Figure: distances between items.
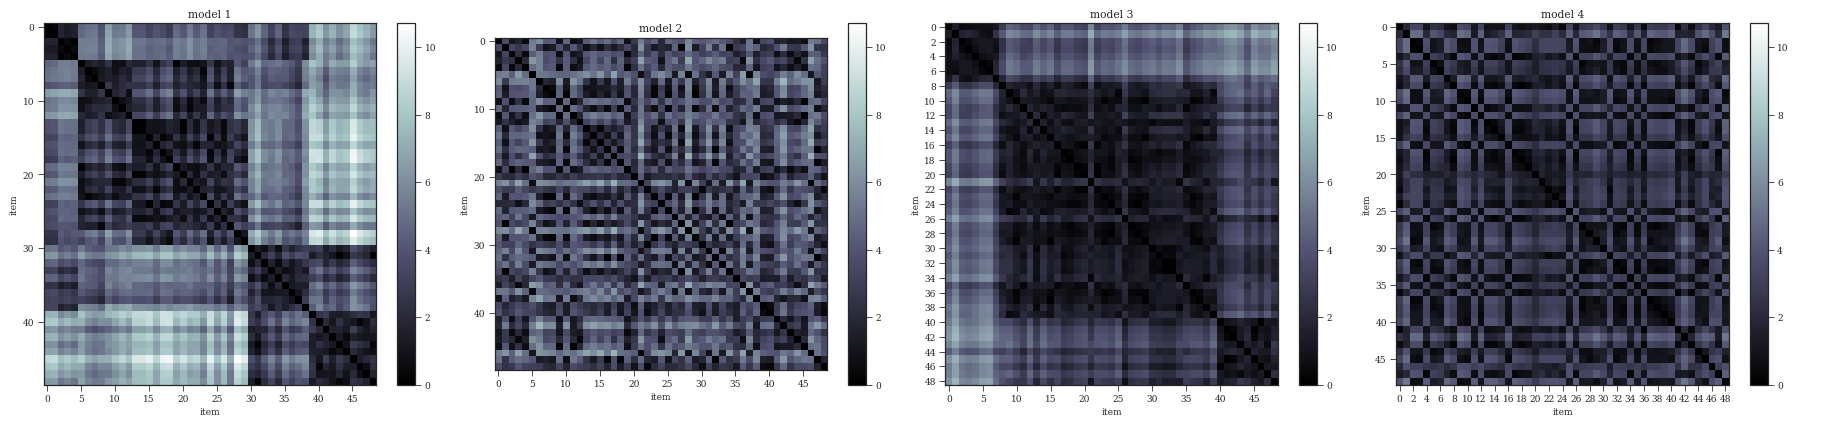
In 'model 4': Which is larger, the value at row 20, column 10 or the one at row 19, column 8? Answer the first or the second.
the first
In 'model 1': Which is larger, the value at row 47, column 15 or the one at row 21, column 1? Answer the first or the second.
the first
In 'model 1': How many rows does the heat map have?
49
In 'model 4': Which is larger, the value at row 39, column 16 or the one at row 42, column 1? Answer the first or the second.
the second
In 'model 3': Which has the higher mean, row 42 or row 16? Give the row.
42
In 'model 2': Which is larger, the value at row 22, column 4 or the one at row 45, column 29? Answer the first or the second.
the second
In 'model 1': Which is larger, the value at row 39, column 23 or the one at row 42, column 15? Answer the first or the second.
the second
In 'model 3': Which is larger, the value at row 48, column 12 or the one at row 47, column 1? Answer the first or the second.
the second
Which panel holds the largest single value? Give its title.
model 1
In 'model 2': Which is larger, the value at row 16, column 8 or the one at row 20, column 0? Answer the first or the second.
the second
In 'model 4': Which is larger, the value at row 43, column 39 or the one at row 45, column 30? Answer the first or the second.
the first
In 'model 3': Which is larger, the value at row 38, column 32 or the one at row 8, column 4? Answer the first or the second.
the second
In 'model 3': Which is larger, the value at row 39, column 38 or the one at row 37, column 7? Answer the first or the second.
the second
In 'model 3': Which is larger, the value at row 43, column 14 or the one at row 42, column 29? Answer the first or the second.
the first
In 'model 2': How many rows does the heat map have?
49
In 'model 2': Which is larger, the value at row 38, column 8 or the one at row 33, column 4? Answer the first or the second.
the first
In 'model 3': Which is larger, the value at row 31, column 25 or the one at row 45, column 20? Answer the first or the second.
the second
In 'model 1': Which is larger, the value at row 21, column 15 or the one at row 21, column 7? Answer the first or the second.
the first
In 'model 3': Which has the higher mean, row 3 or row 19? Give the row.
3
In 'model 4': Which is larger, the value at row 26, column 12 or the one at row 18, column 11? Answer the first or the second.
the first
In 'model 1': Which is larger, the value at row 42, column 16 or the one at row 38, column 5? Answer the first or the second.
the first
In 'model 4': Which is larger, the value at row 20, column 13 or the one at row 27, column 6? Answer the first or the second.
the first
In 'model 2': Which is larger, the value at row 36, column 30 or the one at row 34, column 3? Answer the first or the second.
the first
